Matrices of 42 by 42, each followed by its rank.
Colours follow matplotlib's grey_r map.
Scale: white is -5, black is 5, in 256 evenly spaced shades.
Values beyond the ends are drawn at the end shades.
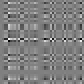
one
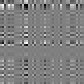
one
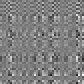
two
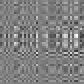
two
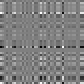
one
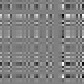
one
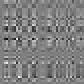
two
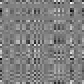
two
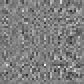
five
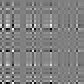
one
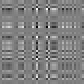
one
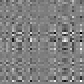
two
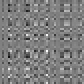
two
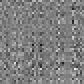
five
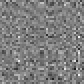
five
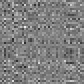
five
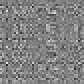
five
